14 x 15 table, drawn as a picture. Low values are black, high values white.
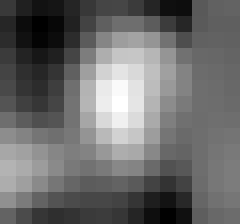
Calmest part: middle right. Ninth with the lowest average: top left. Seam: vertical, 80% of the way across, the right part calmer. Ninth with the highest average: centre. Lone odd cells: none.
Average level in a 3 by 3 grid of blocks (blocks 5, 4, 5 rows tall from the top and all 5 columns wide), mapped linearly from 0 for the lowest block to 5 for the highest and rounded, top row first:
032 / 252 / 322
